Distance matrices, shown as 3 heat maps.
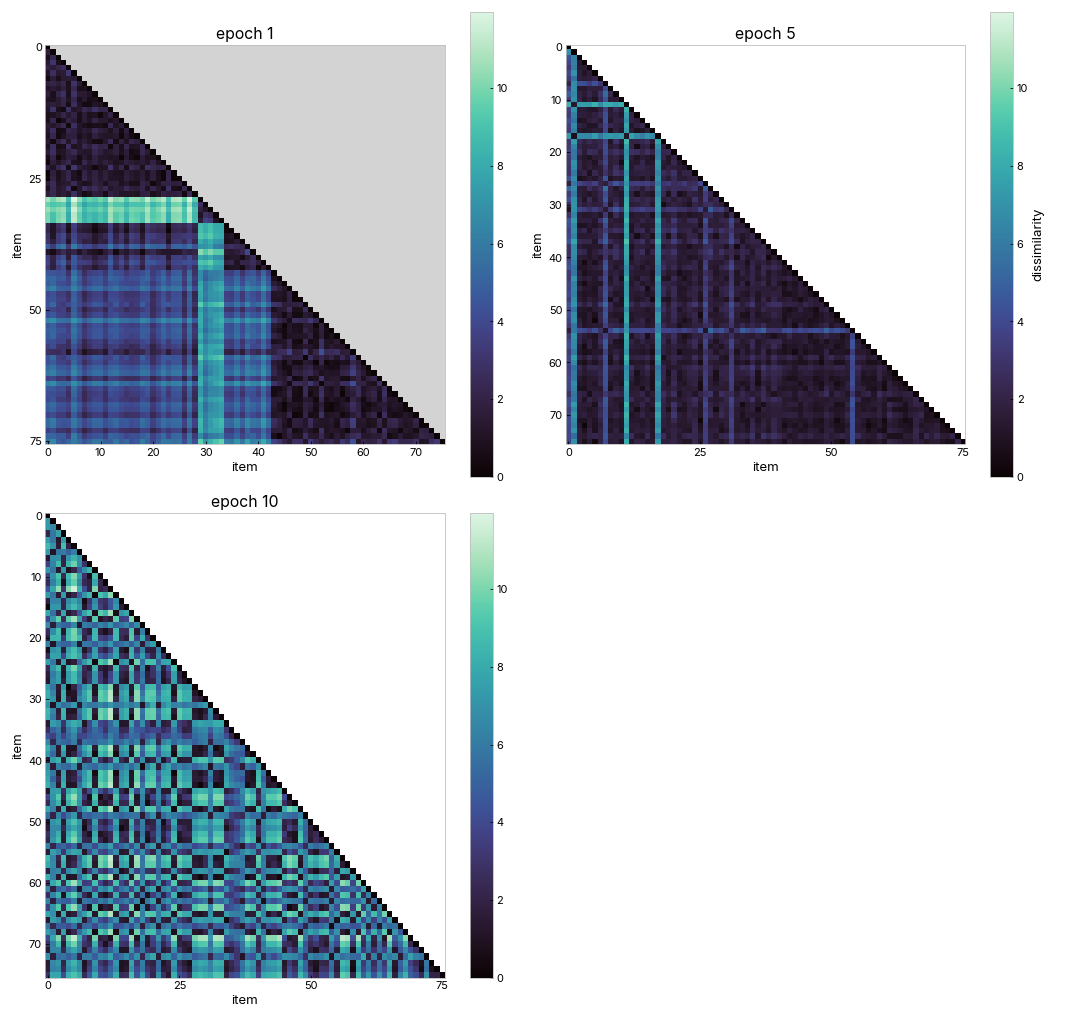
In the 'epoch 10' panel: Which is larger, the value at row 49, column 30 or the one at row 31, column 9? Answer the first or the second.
the first
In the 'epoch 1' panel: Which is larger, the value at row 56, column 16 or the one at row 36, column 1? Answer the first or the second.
the first
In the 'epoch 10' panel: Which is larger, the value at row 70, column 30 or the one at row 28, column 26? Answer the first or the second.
the first
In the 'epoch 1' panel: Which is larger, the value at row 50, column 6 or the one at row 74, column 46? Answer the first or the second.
the first
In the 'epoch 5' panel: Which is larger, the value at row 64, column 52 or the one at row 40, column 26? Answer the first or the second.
the second
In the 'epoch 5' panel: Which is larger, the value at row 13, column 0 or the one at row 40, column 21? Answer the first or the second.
the first
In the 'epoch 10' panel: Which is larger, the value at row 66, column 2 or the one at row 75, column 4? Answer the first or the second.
the second
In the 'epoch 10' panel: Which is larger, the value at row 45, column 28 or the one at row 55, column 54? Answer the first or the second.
the first
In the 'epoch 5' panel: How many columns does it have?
76
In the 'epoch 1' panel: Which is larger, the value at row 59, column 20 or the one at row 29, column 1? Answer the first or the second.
the second
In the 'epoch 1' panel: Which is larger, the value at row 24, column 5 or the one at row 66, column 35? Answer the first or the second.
the second
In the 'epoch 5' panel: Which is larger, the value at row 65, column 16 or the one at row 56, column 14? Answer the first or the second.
the second
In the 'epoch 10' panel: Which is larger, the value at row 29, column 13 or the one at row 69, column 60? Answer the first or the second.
the second
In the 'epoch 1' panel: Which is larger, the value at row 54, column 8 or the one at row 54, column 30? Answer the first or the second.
the second
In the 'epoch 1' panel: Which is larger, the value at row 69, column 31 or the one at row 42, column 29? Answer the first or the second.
the second
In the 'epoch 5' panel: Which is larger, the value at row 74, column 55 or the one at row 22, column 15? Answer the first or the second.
the first
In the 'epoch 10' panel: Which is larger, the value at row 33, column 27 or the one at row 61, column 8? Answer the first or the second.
the first
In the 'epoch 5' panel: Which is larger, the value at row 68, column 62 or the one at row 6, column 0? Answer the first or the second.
the second
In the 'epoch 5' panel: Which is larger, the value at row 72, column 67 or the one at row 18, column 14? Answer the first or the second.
the second
